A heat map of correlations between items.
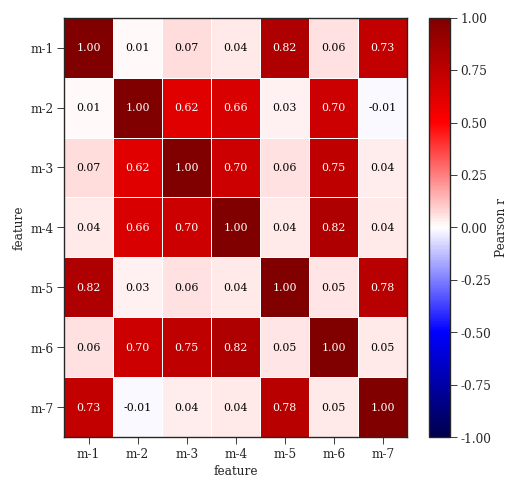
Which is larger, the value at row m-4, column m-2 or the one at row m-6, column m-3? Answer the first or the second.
the second
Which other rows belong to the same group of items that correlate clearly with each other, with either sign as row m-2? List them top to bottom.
m-3, m-4, m-6
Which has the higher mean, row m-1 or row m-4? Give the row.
m-4
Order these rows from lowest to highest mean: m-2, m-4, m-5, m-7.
m-7, m-5, m-2, m-4
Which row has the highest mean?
m-6
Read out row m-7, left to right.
0.73 -0.01 0.04 0.04 0.78 0.05 1.00
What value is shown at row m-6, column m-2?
0.70
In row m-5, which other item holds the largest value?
m-1
